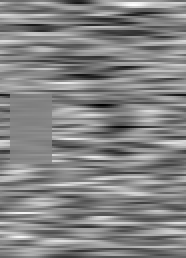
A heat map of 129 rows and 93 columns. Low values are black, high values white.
Ninth with the lowest average: top middle. Mirror symmetry: none. Calmest part: middle left. Grain: streaks across. Odd patch: calmer, in the middle left.
